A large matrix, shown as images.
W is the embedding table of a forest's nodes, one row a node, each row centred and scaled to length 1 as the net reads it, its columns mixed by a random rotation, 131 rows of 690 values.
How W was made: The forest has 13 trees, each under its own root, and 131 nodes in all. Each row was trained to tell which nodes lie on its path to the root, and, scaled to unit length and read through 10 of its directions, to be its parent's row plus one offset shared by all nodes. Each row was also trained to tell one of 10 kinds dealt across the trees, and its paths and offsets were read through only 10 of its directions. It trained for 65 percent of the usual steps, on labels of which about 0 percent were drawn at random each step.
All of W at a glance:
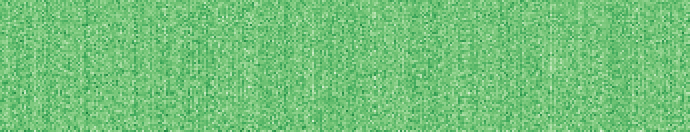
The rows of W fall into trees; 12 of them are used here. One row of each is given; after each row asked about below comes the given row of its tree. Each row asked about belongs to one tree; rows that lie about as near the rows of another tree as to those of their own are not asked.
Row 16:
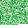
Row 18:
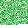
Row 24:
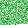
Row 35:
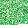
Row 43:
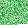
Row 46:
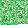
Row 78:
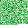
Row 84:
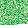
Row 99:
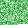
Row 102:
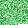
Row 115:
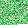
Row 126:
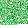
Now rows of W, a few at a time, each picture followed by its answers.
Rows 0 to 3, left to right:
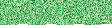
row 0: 84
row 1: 102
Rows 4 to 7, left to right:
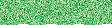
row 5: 126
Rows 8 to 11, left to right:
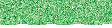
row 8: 46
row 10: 126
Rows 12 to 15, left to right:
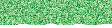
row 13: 78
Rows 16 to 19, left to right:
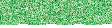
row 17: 16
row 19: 43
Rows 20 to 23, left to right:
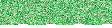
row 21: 16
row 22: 78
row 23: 102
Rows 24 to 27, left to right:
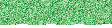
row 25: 16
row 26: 102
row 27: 18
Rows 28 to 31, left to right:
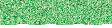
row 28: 46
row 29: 126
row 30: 126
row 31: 18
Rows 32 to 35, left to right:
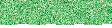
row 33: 18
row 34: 16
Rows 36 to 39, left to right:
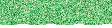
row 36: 126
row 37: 84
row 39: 16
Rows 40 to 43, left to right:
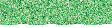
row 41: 46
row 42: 126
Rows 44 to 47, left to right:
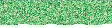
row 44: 16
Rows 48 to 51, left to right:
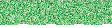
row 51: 16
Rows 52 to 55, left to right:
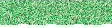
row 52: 46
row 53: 18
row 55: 99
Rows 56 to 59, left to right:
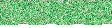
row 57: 46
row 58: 126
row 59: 102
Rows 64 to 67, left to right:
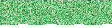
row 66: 18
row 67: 102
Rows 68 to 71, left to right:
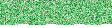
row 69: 102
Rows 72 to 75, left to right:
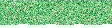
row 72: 84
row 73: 43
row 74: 102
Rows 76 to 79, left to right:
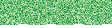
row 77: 102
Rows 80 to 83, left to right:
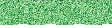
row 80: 84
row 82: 102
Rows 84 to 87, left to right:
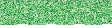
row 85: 99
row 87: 46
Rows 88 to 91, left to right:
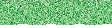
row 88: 18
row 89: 102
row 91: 18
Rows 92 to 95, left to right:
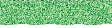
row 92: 126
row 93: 126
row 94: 18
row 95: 84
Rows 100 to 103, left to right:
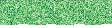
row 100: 18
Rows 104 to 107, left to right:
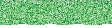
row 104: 18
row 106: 126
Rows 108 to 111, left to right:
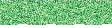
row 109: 16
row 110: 16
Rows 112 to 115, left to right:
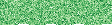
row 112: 99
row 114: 24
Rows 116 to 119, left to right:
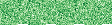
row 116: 84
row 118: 84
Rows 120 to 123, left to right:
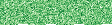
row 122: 16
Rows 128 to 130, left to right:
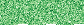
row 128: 84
